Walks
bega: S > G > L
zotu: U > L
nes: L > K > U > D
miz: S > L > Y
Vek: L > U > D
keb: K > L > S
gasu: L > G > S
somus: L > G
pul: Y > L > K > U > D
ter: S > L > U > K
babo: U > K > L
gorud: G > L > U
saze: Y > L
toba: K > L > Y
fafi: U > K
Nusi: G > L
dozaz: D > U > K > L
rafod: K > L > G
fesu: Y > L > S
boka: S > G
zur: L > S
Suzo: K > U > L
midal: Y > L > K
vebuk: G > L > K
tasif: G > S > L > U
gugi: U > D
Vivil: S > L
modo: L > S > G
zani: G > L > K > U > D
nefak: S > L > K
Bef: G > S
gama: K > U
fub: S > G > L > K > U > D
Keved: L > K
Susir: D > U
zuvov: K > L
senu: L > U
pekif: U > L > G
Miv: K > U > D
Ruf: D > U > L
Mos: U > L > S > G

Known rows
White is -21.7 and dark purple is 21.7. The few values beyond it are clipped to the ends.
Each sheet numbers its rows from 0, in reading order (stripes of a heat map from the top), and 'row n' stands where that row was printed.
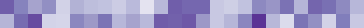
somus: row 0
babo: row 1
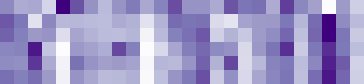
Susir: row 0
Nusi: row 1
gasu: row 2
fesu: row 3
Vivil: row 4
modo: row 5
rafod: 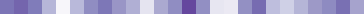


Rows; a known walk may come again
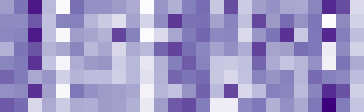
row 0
ter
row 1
Vek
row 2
fesu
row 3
zotu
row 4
Keved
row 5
somus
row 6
Vivil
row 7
zani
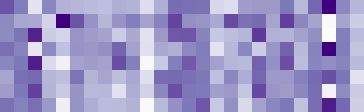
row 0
Nusi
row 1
Susir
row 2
nes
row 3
Bef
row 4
pul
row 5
Mos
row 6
senu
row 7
modo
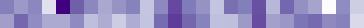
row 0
dozaz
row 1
pekif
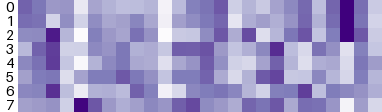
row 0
gasu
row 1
tasif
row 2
miz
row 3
babo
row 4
zuvov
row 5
Miv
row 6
saze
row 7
gugi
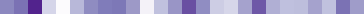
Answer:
toba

